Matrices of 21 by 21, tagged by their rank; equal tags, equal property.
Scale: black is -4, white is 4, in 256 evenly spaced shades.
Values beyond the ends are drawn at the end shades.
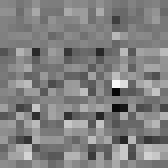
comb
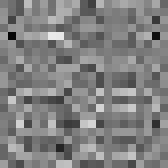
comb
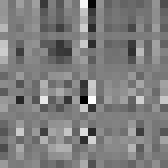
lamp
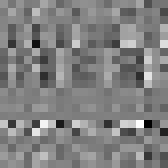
lamp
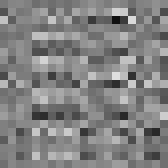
comb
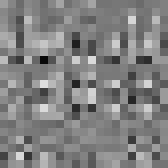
comb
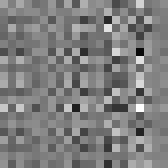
lamp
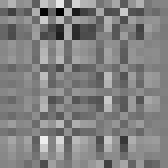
lamp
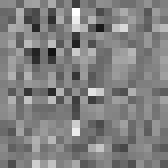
comb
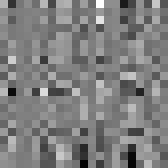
comb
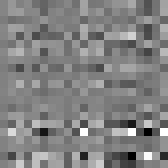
lamp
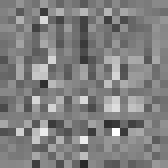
comb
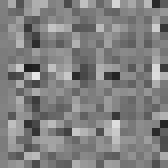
comb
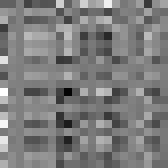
lamp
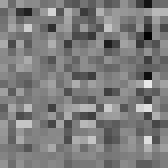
comb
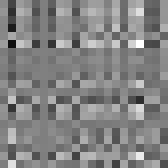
lamp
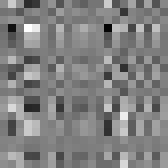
lamp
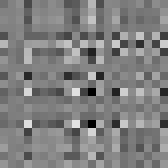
lamp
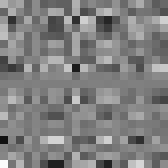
lamp
